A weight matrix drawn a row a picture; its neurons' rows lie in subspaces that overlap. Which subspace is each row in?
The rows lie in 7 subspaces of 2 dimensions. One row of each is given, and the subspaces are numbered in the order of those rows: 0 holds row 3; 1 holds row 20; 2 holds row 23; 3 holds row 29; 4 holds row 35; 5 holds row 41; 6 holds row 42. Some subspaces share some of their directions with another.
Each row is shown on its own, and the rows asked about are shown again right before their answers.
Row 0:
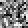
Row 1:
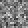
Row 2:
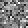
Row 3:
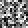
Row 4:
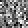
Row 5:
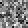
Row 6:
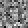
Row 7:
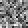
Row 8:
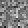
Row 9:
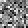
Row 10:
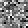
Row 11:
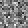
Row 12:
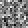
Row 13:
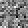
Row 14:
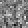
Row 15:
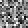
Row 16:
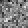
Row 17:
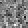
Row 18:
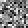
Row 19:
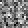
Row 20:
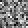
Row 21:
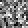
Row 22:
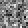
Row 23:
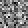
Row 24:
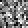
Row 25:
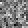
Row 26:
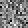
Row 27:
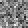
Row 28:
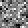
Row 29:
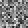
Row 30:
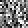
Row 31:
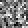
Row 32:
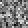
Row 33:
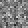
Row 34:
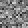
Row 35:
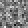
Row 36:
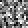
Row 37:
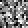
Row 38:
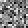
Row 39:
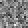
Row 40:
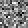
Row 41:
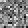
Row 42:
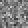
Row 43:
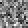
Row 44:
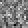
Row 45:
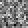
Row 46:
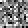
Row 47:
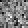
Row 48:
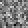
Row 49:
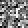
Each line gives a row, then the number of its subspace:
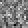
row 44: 1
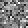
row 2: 1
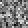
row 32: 5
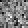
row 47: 0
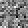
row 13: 4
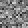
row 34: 2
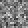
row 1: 6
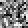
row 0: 3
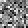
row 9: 5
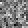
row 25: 3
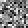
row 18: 5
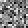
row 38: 5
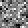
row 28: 3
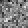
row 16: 0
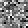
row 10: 1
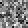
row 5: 5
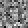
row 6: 4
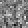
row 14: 1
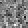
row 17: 1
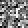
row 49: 4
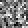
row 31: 3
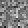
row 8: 4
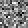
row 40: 2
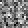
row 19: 2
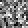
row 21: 3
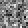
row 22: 1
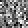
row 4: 6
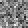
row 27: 4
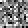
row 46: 5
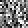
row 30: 6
